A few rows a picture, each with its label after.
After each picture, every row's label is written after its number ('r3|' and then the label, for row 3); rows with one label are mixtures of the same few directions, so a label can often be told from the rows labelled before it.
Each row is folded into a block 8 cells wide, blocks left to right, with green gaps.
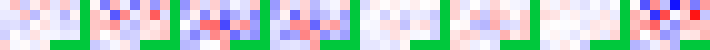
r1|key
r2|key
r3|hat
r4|hat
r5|hat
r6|hat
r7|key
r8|key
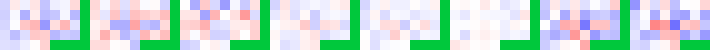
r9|hat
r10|hat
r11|key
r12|hat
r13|hat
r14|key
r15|hat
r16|hat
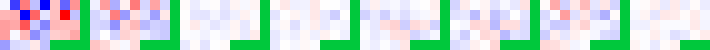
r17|key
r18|key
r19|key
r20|key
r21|hat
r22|hat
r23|key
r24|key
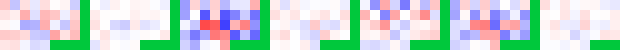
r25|hat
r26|hat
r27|hat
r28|hat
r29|key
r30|hat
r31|hat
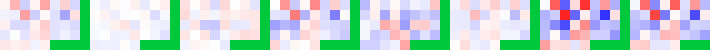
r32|key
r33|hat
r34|hat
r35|key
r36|hat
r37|key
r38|key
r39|key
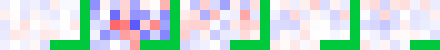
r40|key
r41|hat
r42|key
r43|key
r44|key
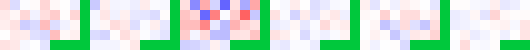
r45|hat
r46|hat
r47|key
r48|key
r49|hat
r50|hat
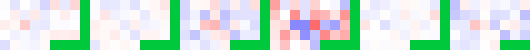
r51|key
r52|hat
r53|hat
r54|hat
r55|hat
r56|hat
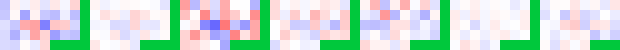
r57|hat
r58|hat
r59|hat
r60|hat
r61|key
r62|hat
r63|hat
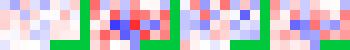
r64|key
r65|hat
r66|key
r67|hat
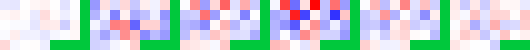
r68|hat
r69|hat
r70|key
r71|key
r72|key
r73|hat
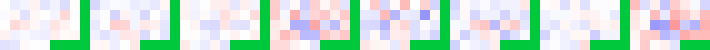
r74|key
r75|hat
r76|hat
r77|hat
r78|key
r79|hat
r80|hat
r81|hat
